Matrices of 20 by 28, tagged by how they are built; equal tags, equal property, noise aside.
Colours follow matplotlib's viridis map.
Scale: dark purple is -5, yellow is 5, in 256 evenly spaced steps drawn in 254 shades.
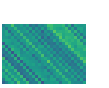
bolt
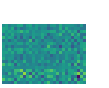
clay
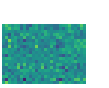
clay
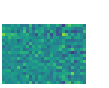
clay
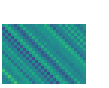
bolt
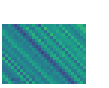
bolt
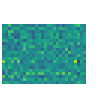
clay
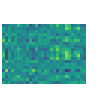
clay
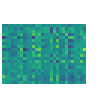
clay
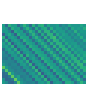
bolt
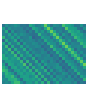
bolt
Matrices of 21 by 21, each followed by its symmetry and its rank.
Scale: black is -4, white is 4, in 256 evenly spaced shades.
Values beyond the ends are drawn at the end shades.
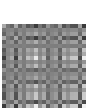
symmetric, rank one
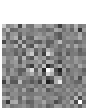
symmetric, rank three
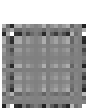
symmetric, rank one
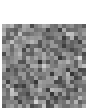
symmetric, full rank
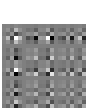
symmetric, rank one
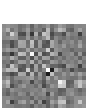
symmetric, rank three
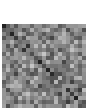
symmetric, full rank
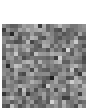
neither, full rank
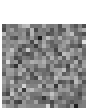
neither, full rank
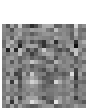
neither, rank three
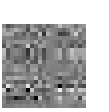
neither, rank three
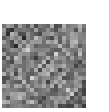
symmetric, full rank
